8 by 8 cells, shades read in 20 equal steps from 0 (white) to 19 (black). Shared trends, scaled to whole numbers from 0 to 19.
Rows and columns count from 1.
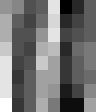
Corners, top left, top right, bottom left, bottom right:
8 12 0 7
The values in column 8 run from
7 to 12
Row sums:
91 88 81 79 77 81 83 86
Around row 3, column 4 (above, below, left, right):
11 6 13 2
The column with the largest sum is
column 6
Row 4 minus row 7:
2 -1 2 -1 -3 -1 -3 1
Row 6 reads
2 15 12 7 7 15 12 11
